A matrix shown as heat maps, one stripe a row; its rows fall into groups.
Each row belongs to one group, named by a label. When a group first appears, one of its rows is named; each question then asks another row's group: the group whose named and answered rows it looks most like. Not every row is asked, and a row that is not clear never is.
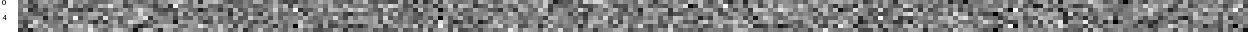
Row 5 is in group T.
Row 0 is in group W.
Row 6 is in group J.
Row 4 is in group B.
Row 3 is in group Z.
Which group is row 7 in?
Z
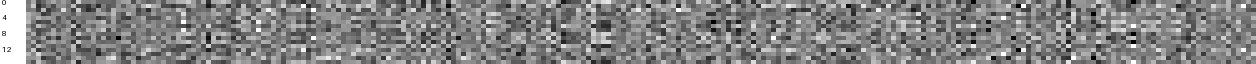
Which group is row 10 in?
W
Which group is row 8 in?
W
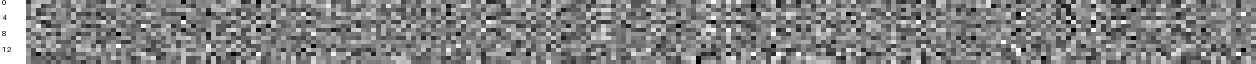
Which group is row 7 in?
T
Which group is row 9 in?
W
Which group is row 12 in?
J
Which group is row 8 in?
B
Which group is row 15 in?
B
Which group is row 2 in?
W
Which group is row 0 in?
T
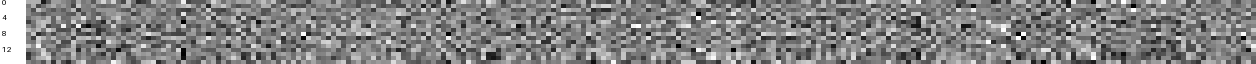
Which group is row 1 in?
W
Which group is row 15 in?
B
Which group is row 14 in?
T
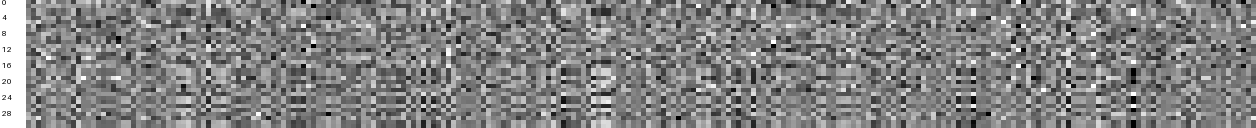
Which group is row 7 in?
W
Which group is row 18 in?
W
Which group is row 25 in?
W
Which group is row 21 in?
T
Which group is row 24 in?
W
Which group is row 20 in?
W
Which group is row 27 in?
W
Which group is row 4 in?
T
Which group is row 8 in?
T
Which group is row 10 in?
B
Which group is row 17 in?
W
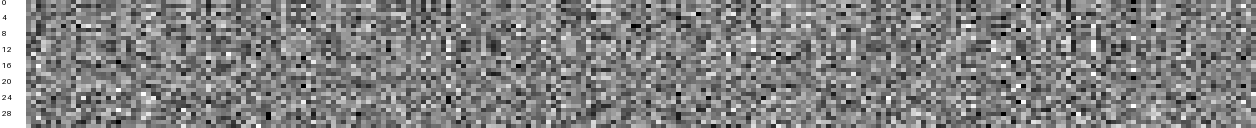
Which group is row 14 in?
J
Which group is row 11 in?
T
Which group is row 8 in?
Z
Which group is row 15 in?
B
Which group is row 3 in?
B
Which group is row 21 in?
J
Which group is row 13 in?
T
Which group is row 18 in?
T
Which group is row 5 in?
W
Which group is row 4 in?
Z
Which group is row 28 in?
Z
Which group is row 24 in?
B
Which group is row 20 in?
Z
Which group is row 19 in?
W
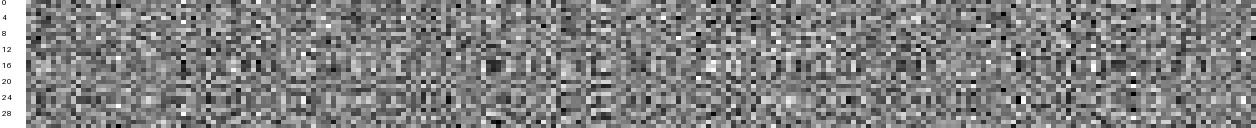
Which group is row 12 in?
B
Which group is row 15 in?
T
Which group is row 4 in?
Z
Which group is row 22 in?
Z
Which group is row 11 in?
T
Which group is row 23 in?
W
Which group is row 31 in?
B
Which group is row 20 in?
W
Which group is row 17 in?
T
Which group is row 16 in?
T
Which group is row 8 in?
B
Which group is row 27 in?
W
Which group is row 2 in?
W
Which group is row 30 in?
T
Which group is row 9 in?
Z
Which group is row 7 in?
W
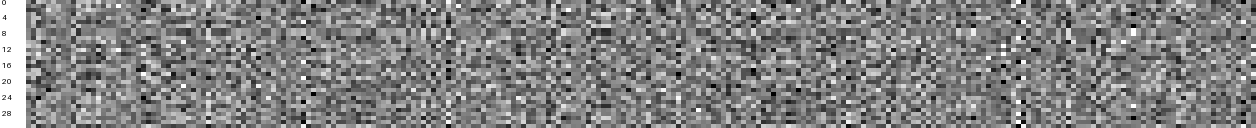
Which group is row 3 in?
W
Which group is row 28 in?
J
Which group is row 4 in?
T
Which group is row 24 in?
Z
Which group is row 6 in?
W
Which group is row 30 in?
J
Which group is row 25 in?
J
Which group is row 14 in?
T
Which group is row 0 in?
J
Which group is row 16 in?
Z
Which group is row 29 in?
W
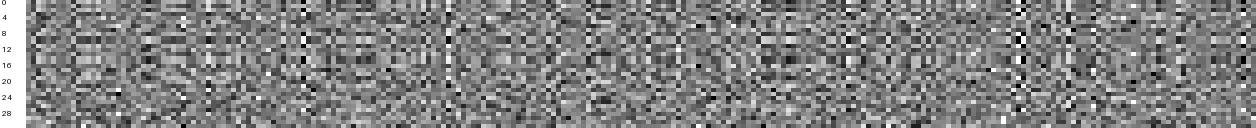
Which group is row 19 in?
J
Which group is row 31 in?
B
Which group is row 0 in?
J
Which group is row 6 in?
B
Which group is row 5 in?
W
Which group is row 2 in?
J
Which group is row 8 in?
J
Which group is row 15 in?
J
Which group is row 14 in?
J
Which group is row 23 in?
B
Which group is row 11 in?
J
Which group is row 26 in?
T
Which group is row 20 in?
W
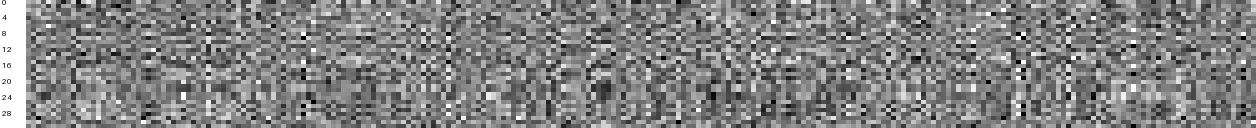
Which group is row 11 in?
W
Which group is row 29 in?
Z
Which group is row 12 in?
B
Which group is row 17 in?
J
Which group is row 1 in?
B
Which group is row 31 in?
W
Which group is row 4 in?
T
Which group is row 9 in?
J
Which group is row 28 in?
J
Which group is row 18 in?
W
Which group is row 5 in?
B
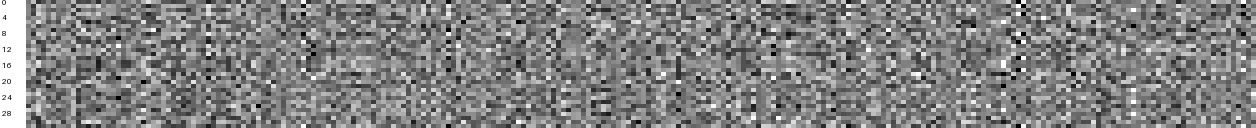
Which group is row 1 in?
J
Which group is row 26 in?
T
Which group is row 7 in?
B
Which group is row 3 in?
J
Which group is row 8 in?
J
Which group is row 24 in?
B
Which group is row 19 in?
B
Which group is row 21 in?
Z
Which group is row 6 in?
W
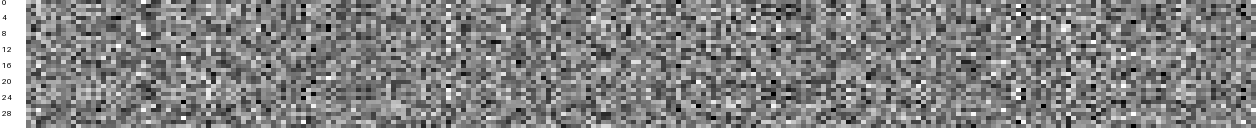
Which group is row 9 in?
J
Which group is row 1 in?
J
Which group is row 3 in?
J
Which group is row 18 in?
T
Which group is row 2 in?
T
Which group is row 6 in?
T
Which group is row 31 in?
W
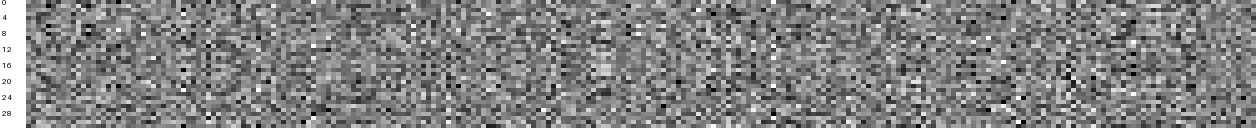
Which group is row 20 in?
Z
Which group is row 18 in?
W
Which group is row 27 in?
T
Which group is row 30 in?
J
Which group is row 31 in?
T
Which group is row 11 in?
B
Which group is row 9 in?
T
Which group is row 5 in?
W
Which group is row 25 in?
Z
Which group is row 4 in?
Z
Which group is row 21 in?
B
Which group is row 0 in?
B
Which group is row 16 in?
W
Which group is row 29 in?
B
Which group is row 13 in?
W
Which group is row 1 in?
Z
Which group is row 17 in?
T
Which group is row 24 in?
J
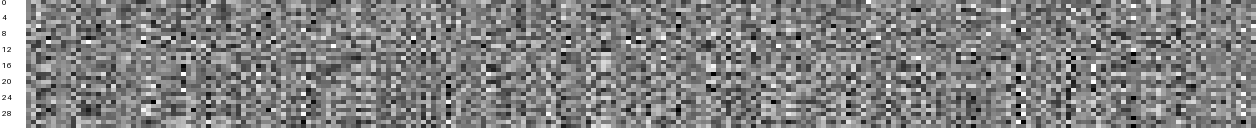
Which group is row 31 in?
W
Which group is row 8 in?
T
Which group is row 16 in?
T
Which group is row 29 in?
W
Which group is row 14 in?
Z
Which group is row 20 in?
T
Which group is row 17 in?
T
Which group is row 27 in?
Z
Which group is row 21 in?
B
